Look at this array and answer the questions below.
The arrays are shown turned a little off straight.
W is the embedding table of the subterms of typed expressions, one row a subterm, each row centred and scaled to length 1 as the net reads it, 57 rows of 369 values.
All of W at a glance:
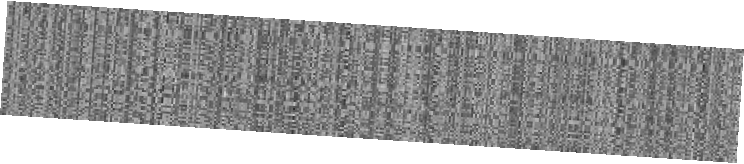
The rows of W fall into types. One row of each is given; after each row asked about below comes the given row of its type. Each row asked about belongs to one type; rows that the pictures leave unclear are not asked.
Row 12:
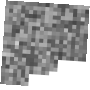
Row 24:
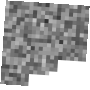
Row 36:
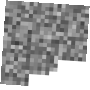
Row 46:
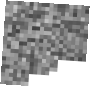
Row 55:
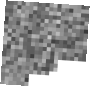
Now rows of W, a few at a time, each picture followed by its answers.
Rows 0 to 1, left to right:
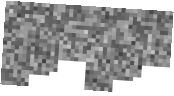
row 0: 36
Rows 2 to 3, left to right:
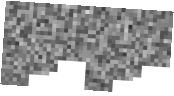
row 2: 24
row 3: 24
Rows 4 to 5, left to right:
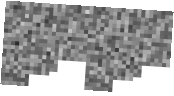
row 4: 36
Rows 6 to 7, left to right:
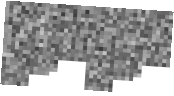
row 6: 12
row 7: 36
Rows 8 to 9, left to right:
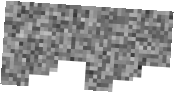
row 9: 46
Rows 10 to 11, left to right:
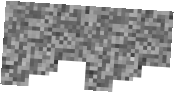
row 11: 46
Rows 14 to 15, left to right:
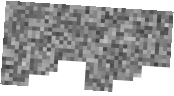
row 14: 46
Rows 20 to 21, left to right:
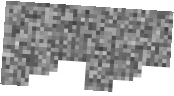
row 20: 12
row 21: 36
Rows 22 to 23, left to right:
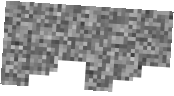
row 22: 36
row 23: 46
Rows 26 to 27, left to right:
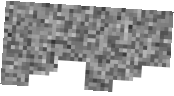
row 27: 24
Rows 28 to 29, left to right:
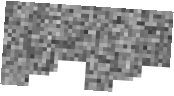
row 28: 55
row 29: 12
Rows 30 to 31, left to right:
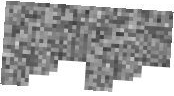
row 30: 12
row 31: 46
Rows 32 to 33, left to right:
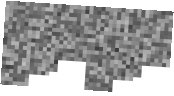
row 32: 46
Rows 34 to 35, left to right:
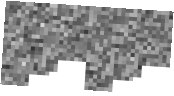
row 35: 46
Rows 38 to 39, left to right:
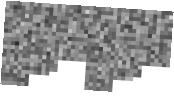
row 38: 36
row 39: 24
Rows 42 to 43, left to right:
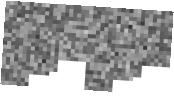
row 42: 36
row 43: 24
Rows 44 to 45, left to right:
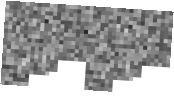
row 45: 24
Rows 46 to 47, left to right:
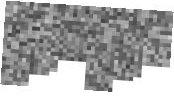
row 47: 36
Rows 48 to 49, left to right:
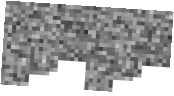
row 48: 46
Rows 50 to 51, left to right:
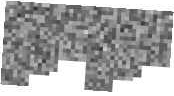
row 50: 36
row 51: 24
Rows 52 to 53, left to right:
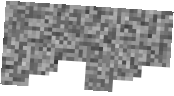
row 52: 46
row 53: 24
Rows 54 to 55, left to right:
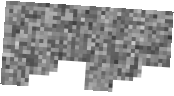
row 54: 12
